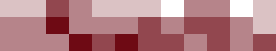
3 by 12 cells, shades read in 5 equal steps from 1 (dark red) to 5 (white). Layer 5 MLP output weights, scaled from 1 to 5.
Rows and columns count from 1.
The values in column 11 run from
3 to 5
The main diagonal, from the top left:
4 3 3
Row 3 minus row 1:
-1 -1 1 -2 -2 -3 -2 -3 0 -1 -2 -2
